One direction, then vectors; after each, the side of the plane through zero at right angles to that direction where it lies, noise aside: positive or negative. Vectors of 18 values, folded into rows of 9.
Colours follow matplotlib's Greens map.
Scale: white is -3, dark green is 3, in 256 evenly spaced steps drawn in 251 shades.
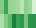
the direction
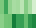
positive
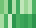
positive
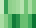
positive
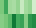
positive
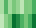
positive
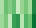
positive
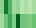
positive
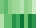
positive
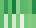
negative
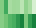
positive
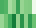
positive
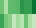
negative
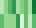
negative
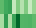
positive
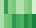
positive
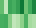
negative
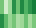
negative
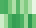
positive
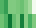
positive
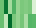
positive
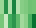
positive
